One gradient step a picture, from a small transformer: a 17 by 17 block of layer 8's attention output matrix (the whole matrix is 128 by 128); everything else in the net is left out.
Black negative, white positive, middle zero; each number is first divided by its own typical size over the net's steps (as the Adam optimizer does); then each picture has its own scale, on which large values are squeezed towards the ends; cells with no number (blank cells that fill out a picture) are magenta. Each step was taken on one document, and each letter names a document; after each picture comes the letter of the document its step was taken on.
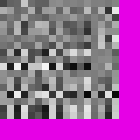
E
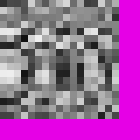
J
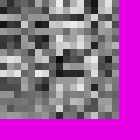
J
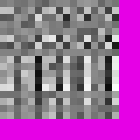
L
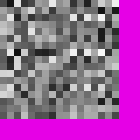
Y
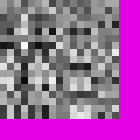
E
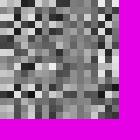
Y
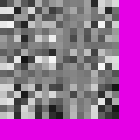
Y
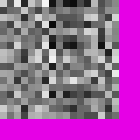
E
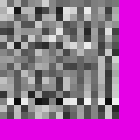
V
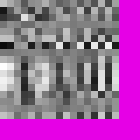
L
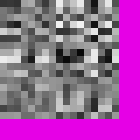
J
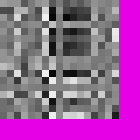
E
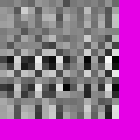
L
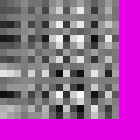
J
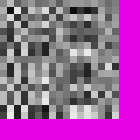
E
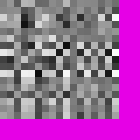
L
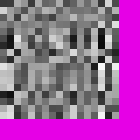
Y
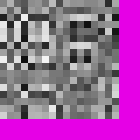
E
